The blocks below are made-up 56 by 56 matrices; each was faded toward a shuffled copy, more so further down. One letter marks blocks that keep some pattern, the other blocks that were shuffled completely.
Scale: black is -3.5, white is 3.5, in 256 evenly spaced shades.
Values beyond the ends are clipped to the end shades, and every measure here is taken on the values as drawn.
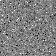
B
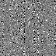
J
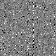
J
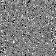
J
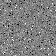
B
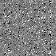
J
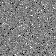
B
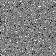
B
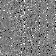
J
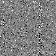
J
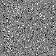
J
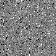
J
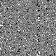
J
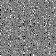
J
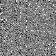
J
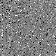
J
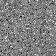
B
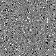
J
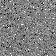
B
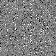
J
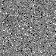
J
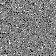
B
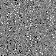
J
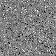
B
